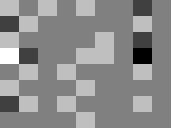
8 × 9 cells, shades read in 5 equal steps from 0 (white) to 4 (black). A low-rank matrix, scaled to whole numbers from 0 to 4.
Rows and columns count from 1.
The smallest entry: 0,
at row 4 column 1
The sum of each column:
13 14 15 14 12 14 16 17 16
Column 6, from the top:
2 2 1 1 2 2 2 2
